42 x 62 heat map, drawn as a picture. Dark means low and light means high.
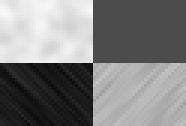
The table splits into 2 rows of 2 panels. Panel 1,1: very high, blotchy, faint in contrast. Panel 1,2: low, flat. Panel 2,1: very low, slanting down to the right, faint in contrast. Panel 2,2: high, slanting up to the right, faint in contrast.
